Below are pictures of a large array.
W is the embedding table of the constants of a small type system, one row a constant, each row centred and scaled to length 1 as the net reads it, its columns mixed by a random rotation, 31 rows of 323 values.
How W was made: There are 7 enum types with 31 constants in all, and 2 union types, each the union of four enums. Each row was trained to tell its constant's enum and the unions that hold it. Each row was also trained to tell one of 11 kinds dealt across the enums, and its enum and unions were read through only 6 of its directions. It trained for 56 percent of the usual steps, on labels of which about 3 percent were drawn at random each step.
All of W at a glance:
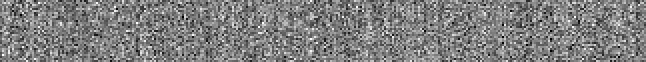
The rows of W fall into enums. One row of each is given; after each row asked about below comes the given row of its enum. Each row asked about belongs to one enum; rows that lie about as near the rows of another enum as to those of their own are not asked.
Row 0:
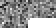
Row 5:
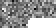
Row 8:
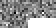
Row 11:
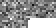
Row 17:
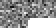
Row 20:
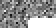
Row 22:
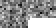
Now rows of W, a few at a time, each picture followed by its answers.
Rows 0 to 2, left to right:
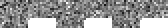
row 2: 5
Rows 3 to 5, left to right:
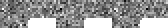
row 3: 22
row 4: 0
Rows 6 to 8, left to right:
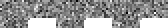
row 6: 0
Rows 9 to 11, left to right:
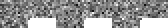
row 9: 20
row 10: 5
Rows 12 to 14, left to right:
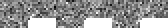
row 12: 22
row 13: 11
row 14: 0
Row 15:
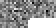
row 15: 5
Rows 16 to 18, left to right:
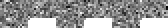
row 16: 11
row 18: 5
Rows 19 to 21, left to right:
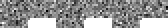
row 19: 8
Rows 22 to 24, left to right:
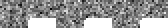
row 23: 17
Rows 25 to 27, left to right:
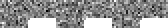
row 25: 8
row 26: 8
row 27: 8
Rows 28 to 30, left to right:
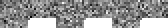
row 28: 17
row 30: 17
